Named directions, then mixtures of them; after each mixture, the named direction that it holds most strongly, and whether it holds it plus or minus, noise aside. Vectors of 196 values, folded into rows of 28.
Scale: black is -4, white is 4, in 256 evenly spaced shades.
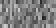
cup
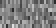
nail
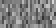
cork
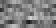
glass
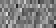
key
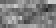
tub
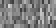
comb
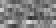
glass, minus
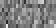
key, minus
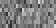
key, minus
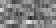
glass, minus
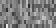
cork, minus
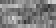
tub, plus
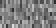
nail, plus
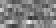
glass, minus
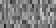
comb, plus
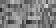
glass, plus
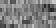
tub, plus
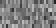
nail, plus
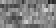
tub, minus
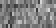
cup, minus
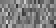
key, plus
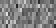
key, plus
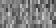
cork, minus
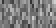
comb, plus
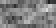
tub, minus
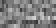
glass, plus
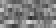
glass, minus
